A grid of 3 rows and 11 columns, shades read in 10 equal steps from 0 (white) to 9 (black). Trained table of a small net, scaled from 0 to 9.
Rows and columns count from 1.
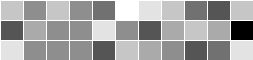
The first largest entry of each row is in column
10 11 5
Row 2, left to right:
6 3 4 4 1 4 6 3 2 3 9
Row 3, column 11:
1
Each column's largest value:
6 4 4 4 6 4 6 4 6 6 9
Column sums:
9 11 10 12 12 6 10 9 13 14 12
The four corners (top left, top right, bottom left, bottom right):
2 2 1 1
